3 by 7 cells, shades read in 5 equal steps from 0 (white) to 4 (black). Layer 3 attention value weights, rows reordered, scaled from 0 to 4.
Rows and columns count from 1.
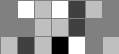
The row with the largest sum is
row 2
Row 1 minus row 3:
1 -3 0 -4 3 -1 1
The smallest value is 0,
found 3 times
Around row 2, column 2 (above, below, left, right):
0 3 2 1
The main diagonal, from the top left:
2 2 1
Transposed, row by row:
2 2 1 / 0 2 3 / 1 1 1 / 0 1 4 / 3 3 0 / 1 2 2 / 2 2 1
